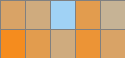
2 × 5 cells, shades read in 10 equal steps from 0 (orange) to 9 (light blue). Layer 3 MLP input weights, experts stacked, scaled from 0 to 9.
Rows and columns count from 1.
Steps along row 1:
up up down up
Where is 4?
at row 1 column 2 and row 2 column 3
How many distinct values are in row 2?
5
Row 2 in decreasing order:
4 3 2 1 0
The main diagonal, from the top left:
3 2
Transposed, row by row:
3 0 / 4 2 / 9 4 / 2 1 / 5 3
